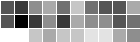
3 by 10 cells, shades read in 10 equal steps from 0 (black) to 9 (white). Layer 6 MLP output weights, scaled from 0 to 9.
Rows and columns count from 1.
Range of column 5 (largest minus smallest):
5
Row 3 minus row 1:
6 7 2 0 3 0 4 5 3 -1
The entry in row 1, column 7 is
4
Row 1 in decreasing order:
7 6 6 5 4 4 3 3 3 2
